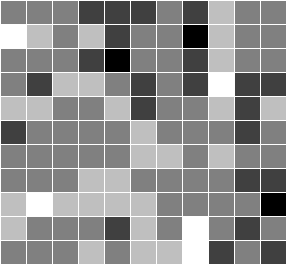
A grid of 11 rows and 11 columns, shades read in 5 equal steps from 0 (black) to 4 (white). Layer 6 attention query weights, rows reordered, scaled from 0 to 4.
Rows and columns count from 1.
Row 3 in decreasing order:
3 2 2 2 2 2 2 2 1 1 0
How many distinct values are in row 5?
3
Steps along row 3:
same same down down up same down up down same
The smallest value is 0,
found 3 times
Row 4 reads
2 1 3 3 2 1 2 1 4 1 1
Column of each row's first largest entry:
9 1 9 9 1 6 6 4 2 8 8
